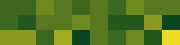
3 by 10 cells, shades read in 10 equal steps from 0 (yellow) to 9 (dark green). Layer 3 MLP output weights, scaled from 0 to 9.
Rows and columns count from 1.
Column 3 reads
5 6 7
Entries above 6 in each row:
4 5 4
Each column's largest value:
7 8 7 6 9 6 8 8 8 9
